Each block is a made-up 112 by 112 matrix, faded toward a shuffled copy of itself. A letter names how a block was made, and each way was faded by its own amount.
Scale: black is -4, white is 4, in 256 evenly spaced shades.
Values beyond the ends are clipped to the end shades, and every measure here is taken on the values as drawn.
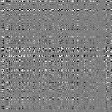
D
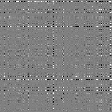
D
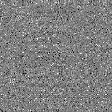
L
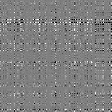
D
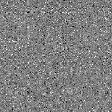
L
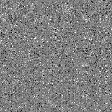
L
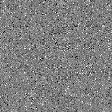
L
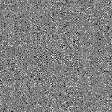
L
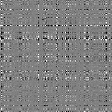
D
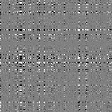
D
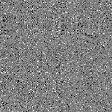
L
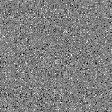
L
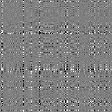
D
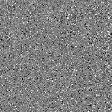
L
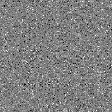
L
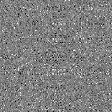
L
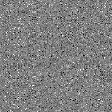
L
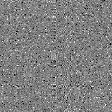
L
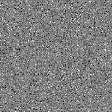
L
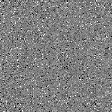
L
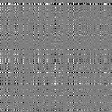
D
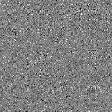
L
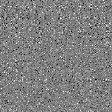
L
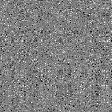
L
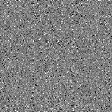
L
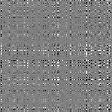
D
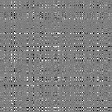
D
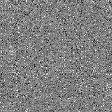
L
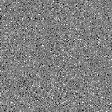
L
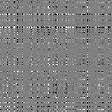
D
